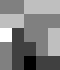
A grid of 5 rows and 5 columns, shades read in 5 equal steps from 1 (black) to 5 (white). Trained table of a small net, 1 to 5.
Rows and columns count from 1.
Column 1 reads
3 4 5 3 3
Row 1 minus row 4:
0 1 2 1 0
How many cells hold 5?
1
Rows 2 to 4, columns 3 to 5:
3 3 3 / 3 3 4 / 2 3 4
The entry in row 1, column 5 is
4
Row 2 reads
4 4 3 3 3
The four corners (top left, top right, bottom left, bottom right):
3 4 3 2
